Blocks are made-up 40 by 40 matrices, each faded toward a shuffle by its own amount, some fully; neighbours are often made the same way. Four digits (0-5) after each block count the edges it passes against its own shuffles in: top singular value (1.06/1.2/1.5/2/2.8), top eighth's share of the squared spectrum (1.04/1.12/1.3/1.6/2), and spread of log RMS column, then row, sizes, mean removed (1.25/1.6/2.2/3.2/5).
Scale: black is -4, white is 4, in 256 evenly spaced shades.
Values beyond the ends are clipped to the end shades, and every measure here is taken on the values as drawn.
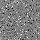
0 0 0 0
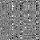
4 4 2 2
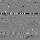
4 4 0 2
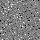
0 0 0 0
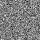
0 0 0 0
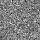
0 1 0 0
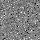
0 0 0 0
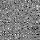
3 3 1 2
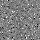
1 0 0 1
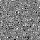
3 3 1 1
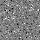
2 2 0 1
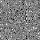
3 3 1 1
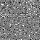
2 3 0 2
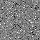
0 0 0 0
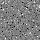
0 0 0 0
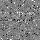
2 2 0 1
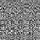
3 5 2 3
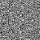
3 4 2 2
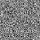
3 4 2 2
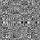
3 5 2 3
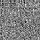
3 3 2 1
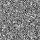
2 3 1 0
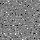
2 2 0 1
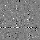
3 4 1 1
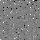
2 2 0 0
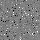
1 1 0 0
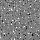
1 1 0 0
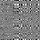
4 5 3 3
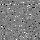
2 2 0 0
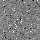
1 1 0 0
